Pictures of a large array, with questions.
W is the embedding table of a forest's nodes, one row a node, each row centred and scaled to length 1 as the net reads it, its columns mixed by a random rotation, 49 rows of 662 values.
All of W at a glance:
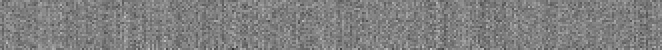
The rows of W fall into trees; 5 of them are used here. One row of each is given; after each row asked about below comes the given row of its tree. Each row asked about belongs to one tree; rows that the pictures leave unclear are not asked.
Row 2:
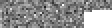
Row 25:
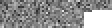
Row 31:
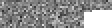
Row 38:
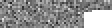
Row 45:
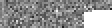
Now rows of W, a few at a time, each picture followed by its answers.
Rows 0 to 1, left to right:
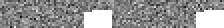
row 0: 31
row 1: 45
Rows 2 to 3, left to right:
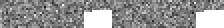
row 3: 31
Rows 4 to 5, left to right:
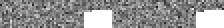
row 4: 2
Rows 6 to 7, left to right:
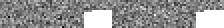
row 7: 31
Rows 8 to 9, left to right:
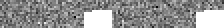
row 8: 25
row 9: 2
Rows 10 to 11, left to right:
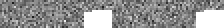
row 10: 45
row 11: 31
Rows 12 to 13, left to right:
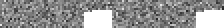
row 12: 45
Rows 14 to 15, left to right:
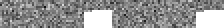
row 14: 2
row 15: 25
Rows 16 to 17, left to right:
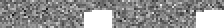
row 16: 25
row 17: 2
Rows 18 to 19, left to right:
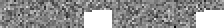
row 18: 2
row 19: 45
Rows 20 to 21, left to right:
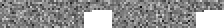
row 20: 38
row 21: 38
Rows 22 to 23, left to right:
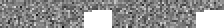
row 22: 45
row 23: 31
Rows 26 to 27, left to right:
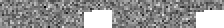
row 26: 2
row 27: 38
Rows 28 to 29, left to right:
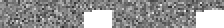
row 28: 45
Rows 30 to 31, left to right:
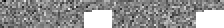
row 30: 38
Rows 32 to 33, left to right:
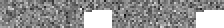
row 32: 2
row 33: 25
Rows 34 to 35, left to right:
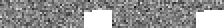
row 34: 2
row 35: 38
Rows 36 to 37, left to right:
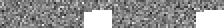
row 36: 31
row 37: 45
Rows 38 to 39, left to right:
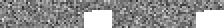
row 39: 31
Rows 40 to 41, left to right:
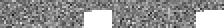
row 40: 25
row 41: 45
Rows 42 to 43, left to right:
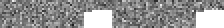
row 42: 25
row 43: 2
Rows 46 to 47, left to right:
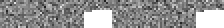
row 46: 2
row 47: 2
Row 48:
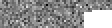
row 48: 45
